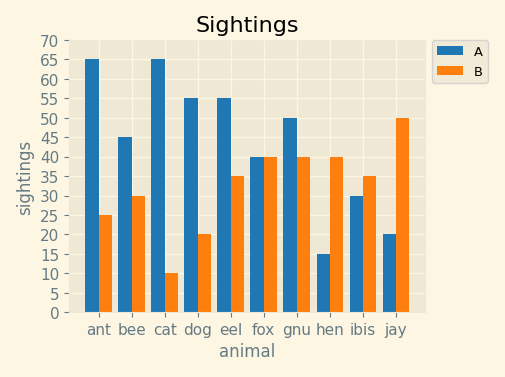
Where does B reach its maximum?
jay
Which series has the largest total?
A
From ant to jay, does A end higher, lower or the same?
lower
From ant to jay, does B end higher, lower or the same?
higher
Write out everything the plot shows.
Title: Sightings
x-axis: animal, ticks ant bee cat dog eel fox gnu hen ibis jay
y-axis: sightings, ticks 0 5 10 15 20 25 30 35 40 45 50 55 60 65 70
Legend: A, B
Values:
A: 65 45 65 55 55 40 50 15 30 20
B: 25 30 10 20 35 40 40 40 35 50
